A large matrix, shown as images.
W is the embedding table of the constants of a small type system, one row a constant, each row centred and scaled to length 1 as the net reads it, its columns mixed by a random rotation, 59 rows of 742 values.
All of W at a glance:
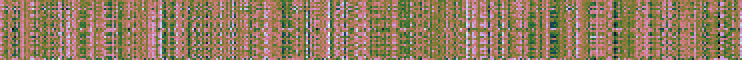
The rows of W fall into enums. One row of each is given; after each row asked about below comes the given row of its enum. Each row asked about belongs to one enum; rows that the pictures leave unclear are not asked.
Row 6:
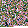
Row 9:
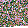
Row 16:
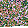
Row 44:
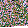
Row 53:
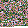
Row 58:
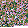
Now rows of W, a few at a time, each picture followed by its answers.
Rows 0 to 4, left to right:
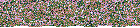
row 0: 9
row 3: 58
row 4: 9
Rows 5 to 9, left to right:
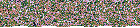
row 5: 16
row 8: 9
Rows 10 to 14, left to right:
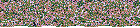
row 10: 53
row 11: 6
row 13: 53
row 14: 16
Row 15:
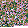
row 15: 58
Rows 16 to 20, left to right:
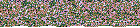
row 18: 44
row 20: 53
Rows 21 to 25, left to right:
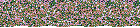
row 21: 9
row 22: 16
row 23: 53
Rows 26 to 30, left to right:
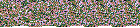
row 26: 16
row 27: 53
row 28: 44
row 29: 44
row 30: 44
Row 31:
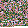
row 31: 53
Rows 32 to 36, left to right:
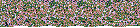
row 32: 6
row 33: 16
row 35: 16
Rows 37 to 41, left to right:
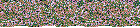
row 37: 53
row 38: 44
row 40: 53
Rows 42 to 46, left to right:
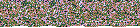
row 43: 16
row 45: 53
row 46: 53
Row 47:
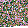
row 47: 9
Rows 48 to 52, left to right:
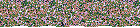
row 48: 16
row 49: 16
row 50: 6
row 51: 53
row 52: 16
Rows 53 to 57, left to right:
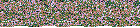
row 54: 44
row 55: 53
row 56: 16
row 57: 16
